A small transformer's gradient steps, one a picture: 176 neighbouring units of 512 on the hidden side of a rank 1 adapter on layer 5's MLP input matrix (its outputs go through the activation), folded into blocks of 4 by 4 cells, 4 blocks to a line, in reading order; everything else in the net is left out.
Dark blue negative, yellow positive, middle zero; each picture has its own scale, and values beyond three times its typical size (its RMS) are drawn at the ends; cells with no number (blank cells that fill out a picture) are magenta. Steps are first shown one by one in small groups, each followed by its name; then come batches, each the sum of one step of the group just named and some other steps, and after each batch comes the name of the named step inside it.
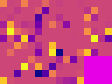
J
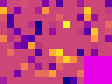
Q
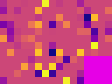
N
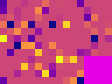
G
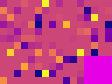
N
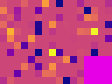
Q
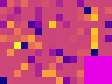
N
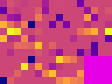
G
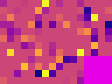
N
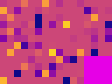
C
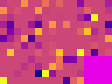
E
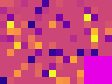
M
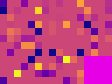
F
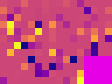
C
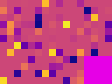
C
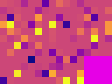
M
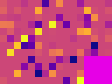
E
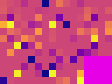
M
